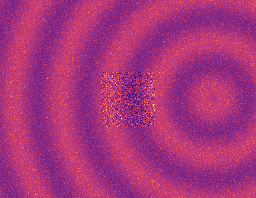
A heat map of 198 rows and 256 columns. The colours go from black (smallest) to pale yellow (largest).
Odd patch: rougher, in the centre. Odd rows or columns: none. Roughest part: centre. Slope: none. Rings: centred on the middle right.
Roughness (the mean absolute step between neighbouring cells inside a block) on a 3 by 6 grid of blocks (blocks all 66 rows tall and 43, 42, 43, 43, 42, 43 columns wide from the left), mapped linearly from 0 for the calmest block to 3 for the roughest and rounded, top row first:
0 0 0 0 0 0
0 0 3 3 0 0
0 0 0 0 0 0
